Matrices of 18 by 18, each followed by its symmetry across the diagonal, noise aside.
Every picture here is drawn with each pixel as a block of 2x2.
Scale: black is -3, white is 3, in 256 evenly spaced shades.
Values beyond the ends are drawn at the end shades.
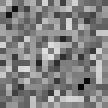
symmetric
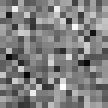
antisymmetric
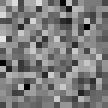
symmetric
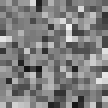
antisymmetric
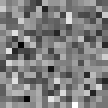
neither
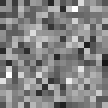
symmetric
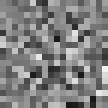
antisymmetric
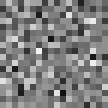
antisymmetric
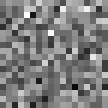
neither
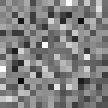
symmetric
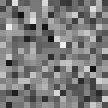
neither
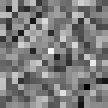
symmetric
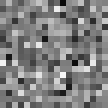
antisymmetric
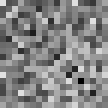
symmetric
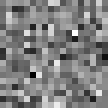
antisymmetric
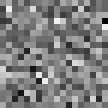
neither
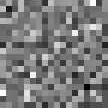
symmetric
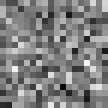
antisymmetric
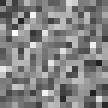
symmetric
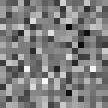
antisymmetric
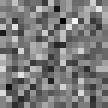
neither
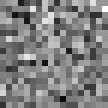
neither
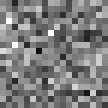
neither
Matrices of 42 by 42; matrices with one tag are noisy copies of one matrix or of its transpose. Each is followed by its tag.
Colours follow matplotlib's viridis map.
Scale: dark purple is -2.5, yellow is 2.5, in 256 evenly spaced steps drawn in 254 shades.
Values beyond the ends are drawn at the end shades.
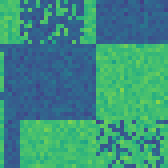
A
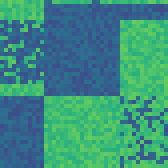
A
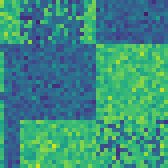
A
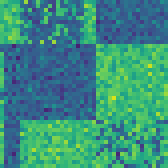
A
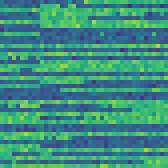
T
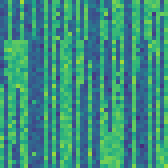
T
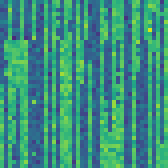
T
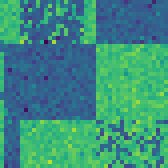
A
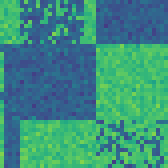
A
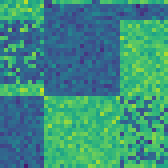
A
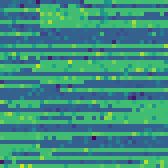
T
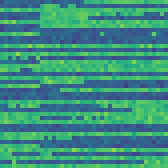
T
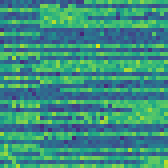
T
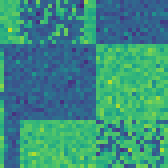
A
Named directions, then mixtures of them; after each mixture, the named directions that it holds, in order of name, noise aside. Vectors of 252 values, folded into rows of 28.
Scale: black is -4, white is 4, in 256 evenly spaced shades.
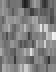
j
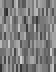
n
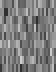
n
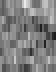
j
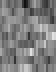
j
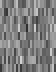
n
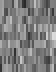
j, n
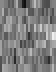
j, n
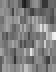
j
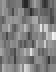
j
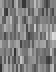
j, n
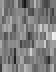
j, n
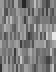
j, n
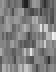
j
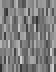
n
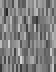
n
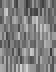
j, n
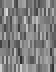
n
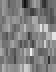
j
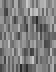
j, n
